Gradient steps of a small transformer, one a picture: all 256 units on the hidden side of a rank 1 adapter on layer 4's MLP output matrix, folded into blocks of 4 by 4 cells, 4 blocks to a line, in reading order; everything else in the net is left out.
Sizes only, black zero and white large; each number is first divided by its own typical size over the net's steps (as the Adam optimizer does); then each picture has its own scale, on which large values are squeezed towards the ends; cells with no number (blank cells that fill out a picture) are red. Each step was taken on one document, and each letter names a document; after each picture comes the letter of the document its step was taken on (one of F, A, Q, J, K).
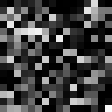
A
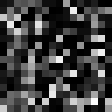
A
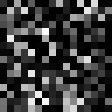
A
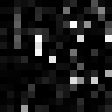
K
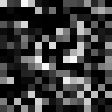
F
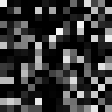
F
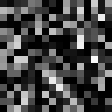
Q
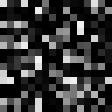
F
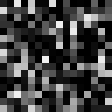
Q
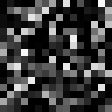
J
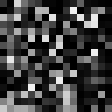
A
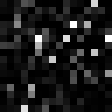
K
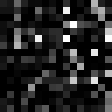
K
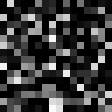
J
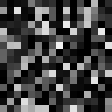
Q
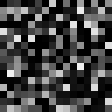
Q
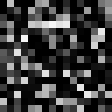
J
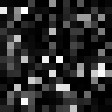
Q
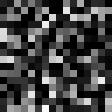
A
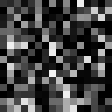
A
